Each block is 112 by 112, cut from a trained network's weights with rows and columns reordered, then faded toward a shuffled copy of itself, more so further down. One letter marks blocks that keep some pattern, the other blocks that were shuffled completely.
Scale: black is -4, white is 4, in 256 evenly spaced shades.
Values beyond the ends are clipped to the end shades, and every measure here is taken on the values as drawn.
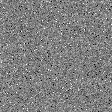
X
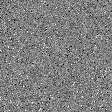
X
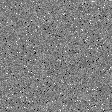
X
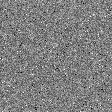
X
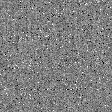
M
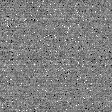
M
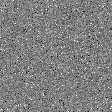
X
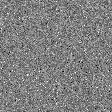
X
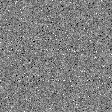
M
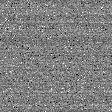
M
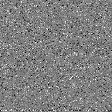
M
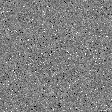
X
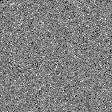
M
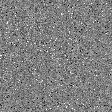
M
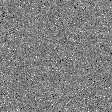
X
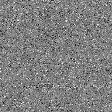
M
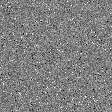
X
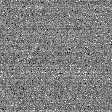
M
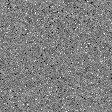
X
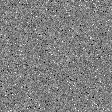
X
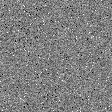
X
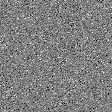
M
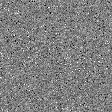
M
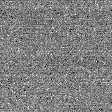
M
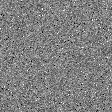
X
